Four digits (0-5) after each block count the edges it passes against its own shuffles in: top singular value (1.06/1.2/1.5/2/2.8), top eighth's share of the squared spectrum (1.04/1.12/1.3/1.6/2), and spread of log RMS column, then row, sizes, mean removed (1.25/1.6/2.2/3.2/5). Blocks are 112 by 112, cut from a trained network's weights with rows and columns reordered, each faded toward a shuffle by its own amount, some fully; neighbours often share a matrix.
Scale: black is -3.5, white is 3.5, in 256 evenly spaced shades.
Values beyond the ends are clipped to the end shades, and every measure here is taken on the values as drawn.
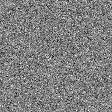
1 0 0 0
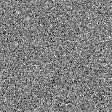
2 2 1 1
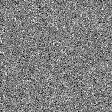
0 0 0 0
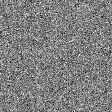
0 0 0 0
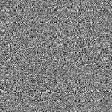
4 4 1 3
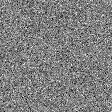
0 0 0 0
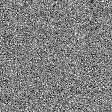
0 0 0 0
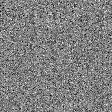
0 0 0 0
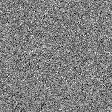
1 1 0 0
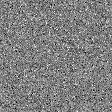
1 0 0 0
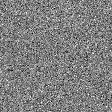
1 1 0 0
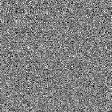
3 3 2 2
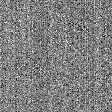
3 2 0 2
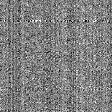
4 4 1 3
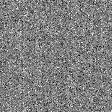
1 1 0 0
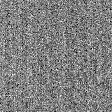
2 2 0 1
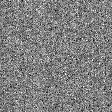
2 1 0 1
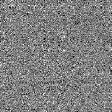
3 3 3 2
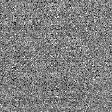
3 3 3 1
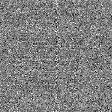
2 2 2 0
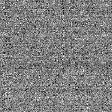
3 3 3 1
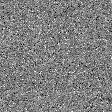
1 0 0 0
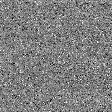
1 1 1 0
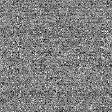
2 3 3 1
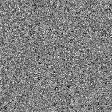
2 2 0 1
